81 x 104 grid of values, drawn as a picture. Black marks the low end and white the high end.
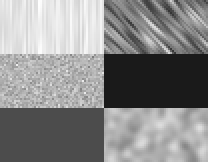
The table splits into 3 rows of 2 panels. Panel 1,1: very high, streaked downward, faint in contrast. Panel 1,2: middling, slanting down to the right, strong in contrast. Panel 2,1: high, fine-grained. Panel 2,2: very low, flat. Panel 3,1: low, flat. Panel 3,2: high, blotchy.
